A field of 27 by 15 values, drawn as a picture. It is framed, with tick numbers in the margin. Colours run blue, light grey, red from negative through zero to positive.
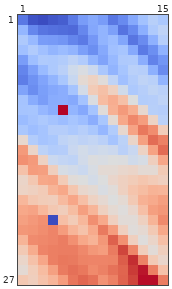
Lone odd cells: 2, 1 higher and 1 lower than their neighbours. Grain: diagonal, down to the right. Slope: up to the bottom. Ninth with the lowest average: top left.
